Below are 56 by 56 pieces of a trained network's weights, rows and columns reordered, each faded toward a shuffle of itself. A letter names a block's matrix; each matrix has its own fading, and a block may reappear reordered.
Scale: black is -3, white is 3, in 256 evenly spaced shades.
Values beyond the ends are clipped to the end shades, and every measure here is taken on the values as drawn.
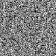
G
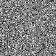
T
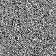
G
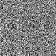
G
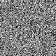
G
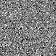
T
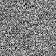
G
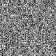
G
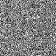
G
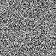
G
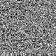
G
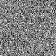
G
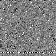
T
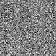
G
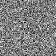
G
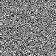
G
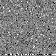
T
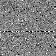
T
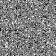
T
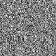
G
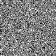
T
